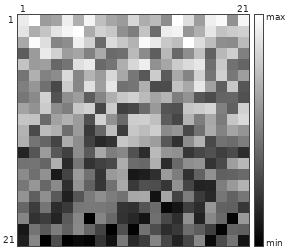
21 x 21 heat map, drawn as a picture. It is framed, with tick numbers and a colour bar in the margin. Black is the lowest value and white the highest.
No regular stripes run through it. No row or column stands out. The field climbs toward the top.
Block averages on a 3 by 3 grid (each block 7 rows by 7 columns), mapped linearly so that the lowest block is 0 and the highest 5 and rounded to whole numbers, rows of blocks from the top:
545 / 232 / 000
